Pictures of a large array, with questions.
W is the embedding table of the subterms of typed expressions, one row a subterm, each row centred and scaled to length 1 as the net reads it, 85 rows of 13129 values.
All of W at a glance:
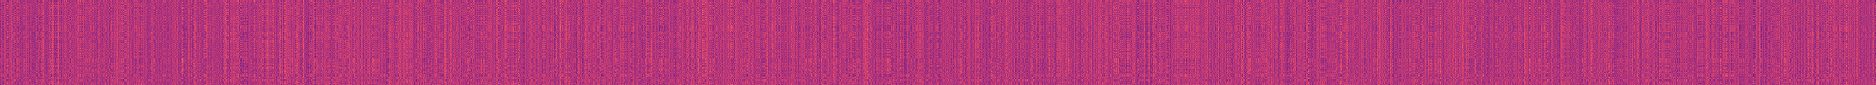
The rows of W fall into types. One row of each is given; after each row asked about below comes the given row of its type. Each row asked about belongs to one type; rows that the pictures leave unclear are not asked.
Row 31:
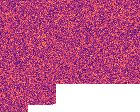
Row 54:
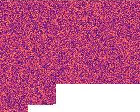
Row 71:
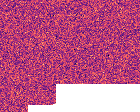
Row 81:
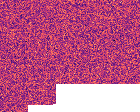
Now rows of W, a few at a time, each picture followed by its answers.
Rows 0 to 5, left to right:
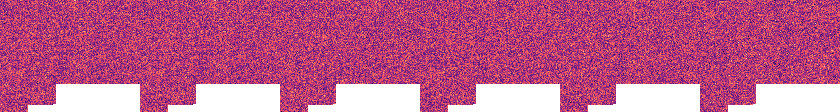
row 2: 71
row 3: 31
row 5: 31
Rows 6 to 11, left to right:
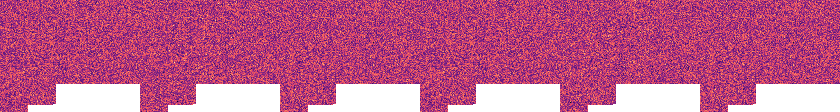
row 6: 31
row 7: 54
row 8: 54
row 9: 31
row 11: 54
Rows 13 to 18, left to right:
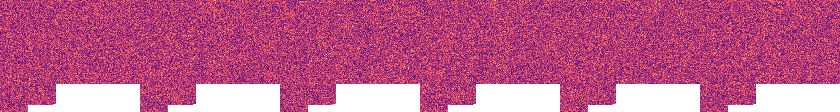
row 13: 54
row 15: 31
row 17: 71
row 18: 81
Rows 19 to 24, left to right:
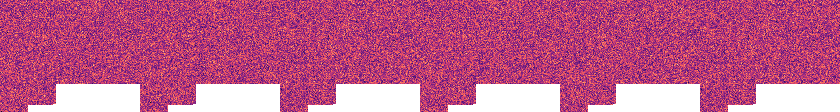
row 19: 71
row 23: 31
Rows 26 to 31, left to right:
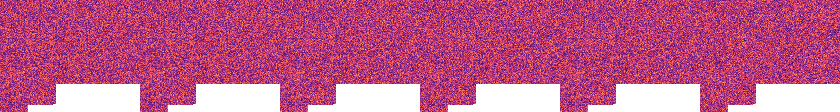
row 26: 31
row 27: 31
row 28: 71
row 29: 71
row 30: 71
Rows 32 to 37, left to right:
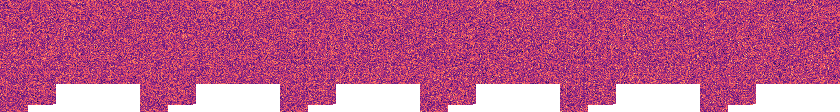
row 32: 81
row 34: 81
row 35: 81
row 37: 31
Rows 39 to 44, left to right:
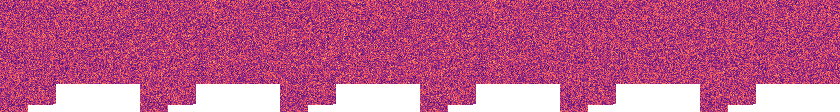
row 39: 71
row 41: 81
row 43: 54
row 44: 31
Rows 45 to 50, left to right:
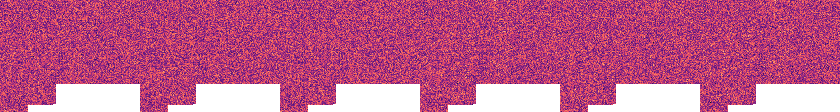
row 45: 54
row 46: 31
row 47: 54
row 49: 54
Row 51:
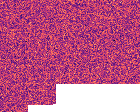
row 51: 81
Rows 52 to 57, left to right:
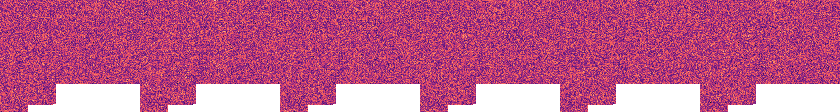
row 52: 54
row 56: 31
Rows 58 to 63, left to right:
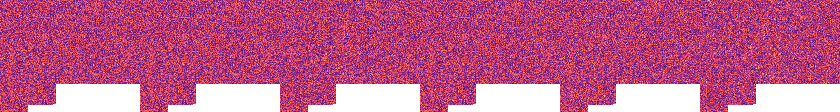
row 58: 54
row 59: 54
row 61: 54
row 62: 71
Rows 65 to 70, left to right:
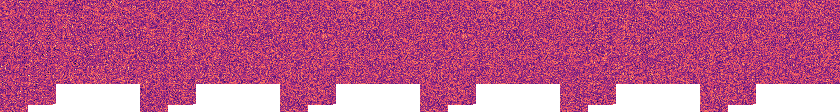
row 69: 54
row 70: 54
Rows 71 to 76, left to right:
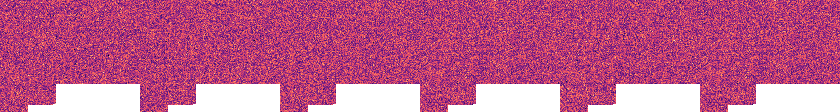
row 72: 81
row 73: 54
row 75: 71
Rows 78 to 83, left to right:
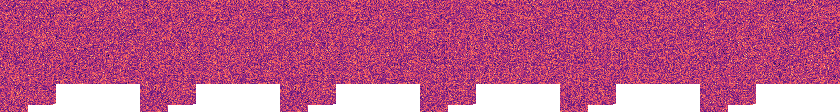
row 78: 71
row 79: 81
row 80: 81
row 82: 54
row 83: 31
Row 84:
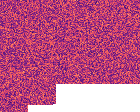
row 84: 31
